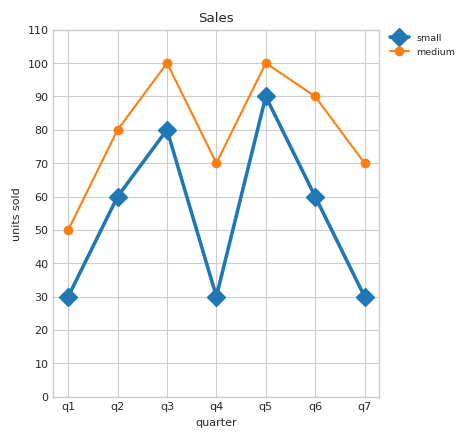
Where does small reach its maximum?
q5
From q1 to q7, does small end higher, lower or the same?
the same
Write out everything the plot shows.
Title: Sales
x-axis: quarter, ticks q1 q2 q3 q4 q5 q6 q7
y-axis: units sold, ticks 0 10 20 30 40 50 60 70 80 90 100 110
Legend: small, medium
Values:
small: 30 60 80 30 90 60 30
medium: 50 80 100 70 100 90 70
